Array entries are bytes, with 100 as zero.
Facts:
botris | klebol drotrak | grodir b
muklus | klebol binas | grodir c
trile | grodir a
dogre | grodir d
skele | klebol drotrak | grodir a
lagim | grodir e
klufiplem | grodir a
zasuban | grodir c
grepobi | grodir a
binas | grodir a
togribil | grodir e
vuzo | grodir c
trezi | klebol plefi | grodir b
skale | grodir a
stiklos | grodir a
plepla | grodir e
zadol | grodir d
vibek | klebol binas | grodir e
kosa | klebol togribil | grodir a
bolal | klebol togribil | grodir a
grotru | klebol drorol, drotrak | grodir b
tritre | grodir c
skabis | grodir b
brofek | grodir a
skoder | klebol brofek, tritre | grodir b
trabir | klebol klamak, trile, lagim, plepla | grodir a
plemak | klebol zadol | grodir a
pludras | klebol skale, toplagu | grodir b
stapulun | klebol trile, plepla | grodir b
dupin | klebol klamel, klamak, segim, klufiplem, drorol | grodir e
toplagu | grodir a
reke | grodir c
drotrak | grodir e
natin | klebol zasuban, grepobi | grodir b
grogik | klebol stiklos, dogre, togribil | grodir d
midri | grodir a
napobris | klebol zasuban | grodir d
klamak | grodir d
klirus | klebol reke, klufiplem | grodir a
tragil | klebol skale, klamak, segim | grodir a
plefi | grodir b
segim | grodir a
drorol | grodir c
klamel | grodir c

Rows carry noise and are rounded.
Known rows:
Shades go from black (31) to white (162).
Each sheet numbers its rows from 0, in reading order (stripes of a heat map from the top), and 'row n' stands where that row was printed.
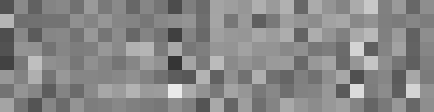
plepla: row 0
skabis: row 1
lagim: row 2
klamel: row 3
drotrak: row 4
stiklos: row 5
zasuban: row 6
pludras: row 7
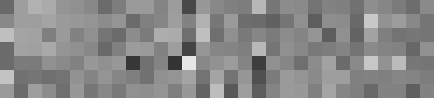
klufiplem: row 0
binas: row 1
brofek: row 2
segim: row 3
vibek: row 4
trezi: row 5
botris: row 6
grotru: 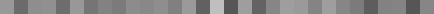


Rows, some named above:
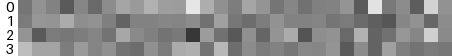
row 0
zasuban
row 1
klirus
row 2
grogik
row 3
brofek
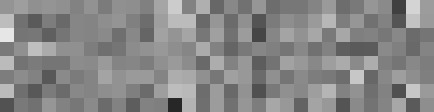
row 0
grepobi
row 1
natin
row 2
skoder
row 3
skele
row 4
plefi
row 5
vuzo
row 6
natin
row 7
dupin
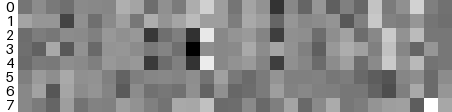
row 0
muklus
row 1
tritre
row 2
vibek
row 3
togribil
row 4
vibek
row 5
klirus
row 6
trabir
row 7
napobris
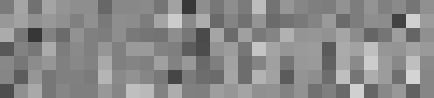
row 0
trile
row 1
grepobi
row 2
stapulun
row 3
klamak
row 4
zadol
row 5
dogre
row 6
drorol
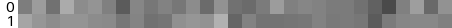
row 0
tragil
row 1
plemak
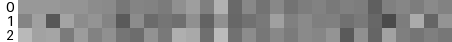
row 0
midri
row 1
trabir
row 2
brofek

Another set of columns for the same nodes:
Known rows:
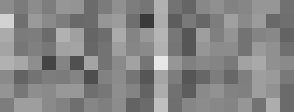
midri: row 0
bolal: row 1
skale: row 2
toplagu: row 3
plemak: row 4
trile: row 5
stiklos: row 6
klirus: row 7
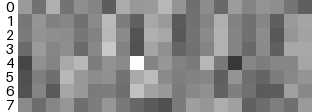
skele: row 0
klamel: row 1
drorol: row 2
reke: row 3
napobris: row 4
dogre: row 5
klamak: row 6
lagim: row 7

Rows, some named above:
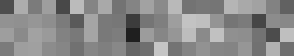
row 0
trezi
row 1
dupin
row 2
vibek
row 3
klirus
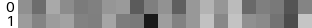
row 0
drotrak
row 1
vibek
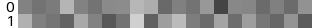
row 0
grogik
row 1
tragil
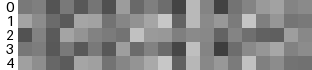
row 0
stapulun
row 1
pludras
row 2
klamak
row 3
stapulun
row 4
pludras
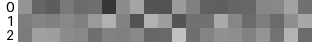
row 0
trabir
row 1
tritre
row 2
klirus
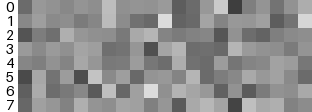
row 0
zasuban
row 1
muklus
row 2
dogre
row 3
binas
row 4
grepobi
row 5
plefi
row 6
zadol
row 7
natin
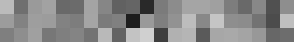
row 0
togribil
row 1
vibek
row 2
botris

